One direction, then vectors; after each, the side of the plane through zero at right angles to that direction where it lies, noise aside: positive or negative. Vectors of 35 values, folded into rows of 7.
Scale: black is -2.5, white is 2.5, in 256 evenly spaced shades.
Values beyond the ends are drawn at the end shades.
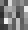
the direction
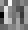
positive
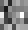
negative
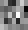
negative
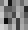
negative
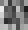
negative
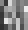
positive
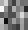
negative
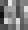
positive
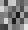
positive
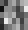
positive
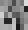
negative
